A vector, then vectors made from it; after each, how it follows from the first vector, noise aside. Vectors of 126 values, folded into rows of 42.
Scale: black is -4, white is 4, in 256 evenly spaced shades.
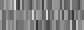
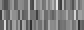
wrapped around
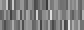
reversed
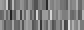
reversed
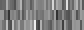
wrapped around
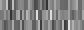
reversed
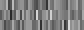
reversed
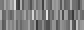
copied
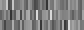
reversed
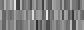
copied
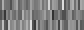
wrapped around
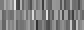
copied
